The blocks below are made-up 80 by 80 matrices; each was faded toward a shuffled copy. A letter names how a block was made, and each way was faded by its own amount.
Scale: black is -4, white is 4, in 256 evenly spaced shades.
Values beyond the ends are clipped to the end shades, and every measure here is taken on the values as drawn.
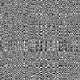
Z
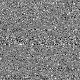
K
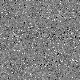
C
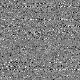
K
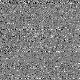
K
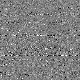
K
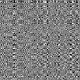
Z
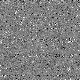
C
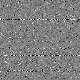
K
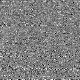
K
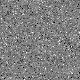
C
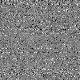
K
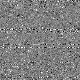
K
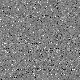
C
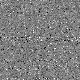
C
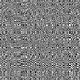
Z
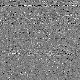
K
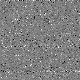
C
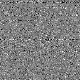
K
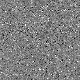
C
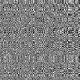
Z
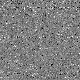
C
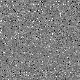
C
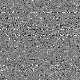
K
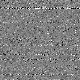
K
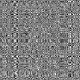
Z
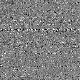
K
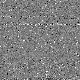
C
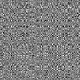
Z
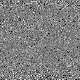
K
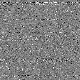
K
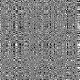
Z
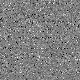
C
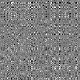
Z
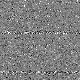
K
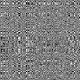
Z
